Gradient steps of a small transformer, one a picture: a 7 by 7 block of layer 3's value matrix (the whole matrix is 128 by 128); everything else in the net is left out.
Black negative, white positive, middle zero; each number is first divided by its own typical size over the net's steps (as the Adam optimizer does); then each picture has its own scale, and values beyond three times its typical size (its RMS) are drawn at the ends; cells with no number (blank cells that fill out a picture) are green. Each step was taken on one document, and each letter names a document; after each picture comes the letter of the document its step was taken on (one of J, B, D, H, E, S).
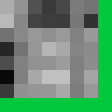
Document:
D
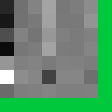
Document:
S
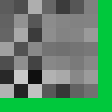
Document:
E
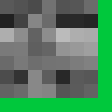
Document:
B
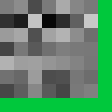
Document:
E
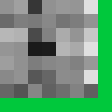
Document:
B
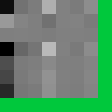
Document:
S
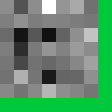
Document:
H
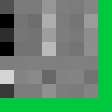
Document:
S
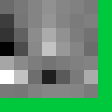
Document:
S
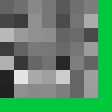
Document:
E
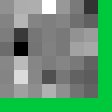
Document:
H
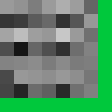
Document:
E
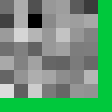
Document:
E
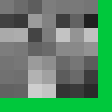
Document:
B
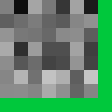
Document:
B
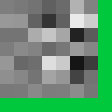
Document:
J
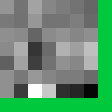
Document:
B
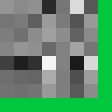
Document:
J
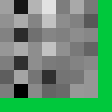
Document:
H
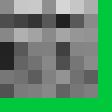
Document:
E
